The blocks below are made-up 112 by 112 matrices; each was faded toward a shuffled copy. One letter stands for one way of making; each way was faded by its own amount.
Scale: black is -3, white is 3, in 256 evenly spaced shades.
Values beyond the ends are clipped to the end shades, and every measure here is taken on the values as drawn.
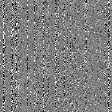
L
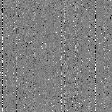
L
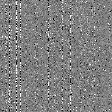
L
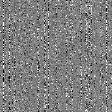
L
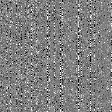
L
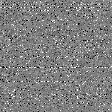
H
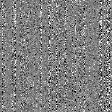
L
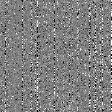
L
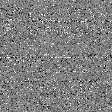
H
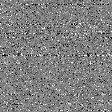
H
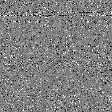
H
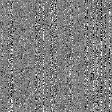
L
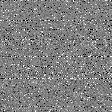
H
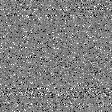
H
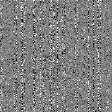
L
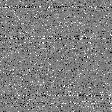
H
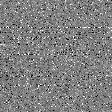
H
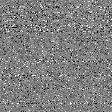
H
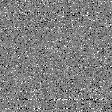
H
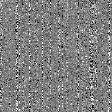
L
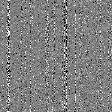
L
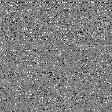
H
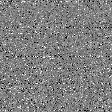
H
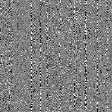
L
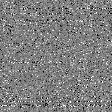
H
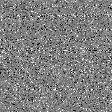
H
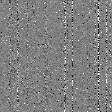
L
